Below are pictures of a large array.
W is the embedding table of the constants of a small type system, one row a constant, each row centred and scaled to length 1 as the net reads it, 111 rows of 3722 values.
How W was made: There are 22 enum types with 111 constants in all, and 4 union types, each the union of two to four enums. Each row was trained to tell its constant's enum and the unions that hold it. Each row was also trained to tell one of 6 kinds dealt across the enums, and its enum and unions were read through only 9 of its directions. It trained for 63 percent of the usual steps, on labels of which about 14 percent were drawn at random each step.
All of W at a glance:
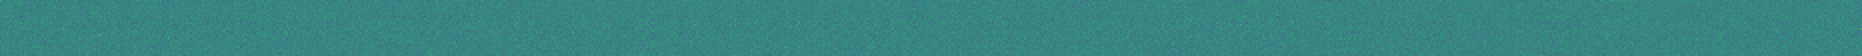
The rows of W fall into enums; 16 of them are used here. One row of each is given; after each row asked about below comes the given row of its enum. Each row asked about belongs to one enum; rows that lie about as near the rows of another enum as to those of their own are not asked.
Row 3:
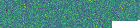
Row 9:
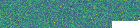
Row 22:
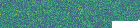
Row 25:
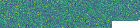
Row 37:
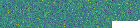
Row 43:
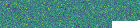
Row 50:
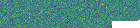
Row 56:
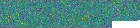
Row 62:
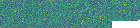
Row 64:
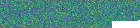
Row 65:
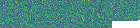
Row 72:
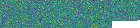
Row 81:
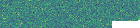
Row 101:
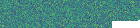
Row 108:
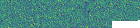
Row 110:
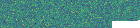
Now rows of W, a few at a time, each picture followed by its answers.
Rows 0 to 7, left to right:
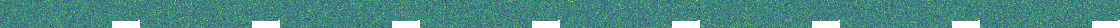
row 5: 108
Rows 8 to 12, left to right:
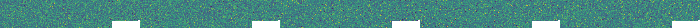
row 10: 72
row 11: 62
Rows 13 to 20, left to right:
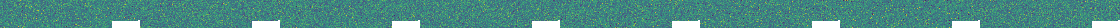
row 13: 37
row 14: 72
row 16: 101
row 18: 62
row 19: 56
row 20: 62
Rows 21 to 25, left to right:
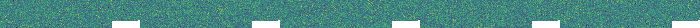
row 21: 101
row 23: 64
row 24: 65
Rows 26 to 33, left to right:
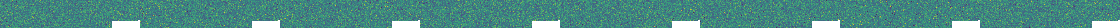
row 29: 81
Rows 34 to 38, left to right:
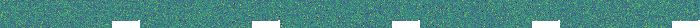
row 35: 72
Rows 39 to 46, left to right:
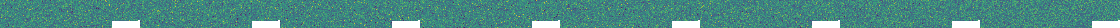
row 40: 3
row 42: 25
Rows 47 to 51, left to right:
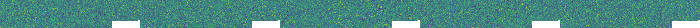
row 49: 72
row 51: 56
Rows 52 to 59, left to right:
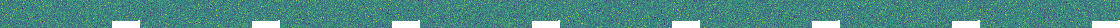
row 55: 50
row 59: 9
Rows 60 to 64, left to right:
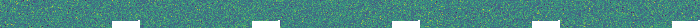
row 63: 108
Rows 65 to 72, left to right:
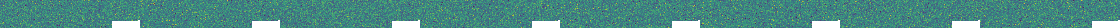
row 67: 101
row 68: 56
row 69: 25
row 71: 108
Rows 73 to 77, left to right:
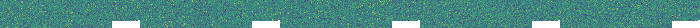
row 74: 9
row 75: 50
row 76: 101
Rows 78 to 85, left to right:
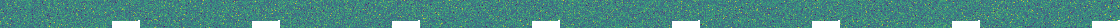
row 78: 50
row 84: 64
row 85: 110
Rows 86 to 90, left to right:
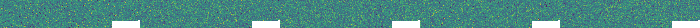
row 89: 81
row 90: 62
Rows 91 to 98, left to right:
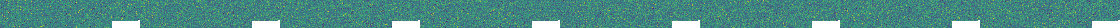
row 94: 108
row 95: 22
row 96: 81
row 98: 56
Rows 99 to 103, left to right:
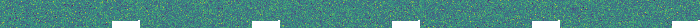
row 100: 3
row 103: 43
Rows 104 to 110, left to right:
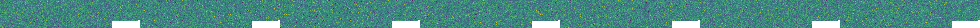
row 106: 110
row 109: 50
